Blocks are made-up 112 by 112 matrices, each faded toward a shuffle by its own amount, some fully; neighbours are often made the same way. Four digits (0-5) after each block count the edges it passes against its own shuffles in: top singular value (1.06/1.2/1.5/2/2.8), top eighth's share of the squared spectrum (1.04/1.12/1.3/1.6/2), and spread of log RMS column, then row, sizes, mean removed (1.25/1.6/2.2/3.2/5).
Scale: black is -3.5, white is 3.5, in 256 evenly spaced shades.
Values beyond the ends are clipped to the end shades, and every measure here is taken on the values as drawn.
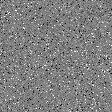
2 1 0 0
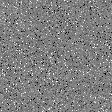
2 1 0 0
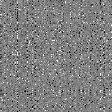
4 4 3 2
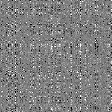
5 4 3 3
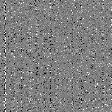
4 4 3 2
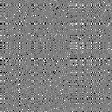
5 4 3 3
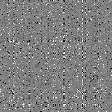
5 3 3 2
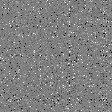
4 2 1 1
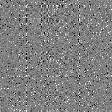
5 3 2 1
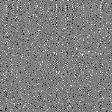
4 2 1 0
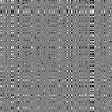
5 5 4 4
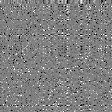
5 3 2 2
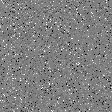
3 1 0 0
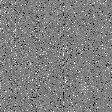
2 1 1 0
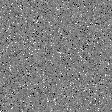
0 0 0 0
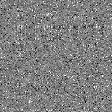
4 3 1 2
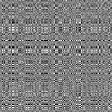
5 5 4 4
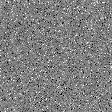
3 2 0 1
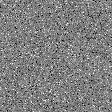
0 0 0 0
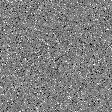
0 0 0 0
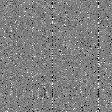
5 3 2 1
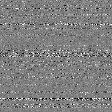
3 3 0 4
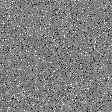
0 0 0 0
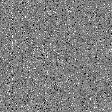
1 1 2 0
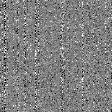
2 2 4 0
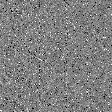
1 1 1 0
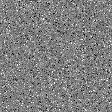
0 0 1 0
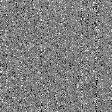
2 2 3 0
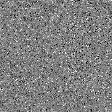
0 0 1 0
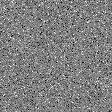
0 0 0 0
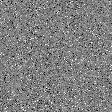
0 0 0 0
